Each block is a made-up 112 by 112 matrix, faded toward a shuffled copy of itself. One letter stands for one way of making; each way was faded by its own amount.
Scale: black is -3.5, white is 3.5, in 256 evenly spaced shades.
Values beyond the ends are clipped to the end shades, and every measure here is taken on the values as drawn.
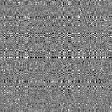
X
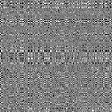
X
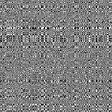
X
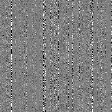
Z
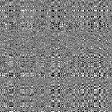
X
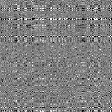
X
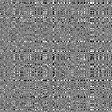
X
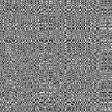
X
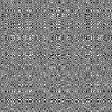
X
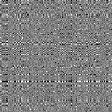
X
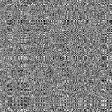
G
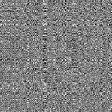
G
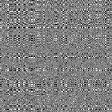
X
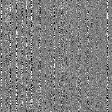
Z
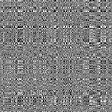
X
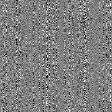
Z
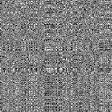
G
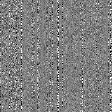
Z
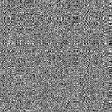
G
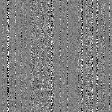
Z
